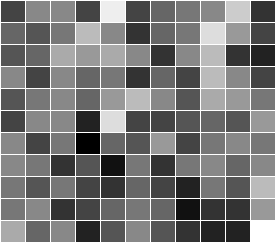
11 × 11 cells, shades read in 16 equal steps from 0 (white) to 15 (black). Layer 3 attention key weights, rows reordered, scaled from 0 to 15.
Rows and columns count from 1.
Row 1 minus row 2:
2 -3 -1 7 -6 -1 0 0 5 -3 1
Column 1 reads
11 9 10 7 10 11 7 7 8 8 5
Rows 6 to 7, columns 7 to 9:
11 10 9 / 6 11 8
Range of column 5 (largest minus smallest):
13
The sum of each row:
87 86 90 96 80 97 100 102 104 108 99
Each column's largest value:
11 11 12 15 14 12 12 14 13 13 13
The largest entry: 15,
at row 7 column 4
